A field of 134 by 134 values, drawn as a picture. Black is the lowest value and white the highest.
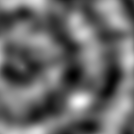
There is no overall slope. The field is smooth, with broad soft blobs. Rings spread out from the middle left.
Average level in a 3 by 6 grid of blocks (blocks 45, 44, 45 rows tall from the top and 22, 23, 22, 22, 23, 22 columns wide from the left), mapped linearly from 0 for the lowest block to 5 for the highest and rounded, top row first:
3 4 1 4 3 4 / 1 1 3 0 2 4 / 4 3 1 4 2 5
